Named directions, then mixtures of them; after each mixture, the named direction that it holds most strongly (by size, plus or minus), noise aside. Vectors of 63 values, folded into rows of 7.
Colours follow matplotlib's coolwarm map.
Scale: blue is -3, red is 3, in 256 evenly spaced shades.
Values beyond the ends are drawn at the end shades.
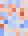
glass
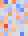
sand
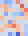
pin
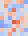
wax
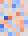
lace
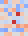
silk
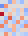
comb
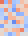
silk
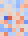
lace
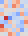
lace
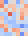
glass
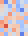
sand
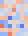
lace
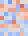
pin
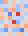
silk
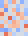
comb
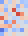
silk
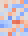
wax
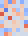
comb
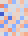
comb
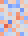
sand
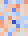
wax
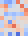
pin
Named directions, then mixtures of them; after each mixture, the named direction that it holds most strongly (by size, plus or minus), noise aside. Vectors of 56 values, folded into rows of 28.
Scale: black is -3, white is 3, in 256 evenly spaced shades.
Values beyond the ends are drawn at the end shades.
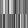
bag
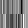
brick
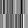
brick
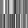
bag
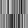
brick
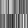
bag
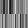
bag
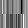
brick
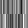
brick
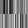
bag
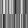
bag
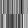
brick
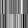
brick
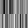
bag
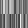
bag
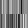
brick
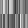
bag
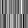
brick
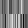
brick
